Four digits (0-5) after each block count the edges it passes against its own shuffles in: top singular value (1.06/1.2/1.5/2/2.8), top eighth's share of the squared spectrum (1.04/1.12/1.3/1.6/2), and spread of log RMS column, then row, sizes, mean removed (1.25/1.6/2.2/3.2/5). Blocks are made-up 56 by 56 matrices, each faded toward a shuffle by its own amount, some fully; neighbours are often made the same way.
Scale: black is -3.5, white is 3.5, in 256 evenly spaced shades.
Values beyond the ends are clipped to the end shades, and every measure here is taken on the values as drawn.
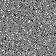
0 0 0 0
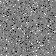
2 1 0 0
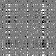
5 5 3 3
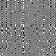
4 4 3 2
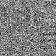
3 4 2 2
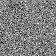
0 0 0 0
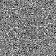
3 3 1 1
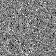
2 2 0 0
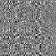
4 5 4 3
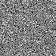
2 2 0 0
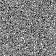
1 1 0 0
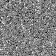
0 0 0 0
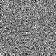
3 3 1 1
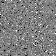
1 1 1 0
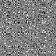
4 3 2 2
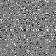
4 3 1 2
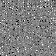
3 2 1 1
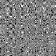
4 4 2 2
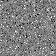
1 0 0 0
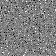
0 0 0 0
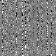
2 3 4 0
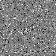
2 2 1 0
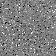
2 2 0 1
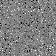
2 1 0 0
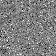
0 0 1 0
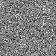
2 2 1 0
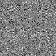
3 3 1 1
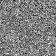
1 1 0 0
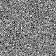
2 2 0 0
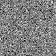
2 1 0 0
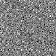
3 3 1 1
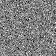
0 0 0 0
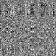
4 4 2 2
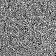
1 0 0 0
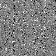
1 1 2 0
